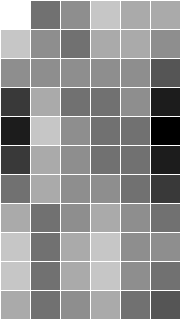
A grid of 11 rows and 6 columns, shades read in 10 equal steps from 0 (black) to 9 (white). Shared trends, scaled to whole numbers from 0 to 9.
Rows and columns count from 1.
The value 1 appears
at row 4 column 6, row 5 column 1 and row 6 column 6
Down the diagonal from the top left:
9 5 5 4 4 1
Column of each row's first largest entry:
1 1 1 2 2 2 2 1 1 1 1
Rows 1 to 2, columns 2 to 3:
4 5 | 5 4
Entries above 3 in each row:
6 6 5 4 4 4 5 6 6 6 5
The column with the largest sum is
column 4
